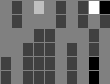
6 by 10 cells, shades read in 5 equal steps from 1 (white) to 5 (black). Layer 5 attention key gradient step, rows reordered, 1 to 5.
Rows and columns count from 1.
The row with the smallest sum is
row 1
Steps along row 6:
down up same same down up down up down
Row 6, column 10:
3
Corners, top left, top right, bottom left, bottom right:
3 5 4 3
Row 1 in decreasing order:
5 4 4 4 3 3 3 3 2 1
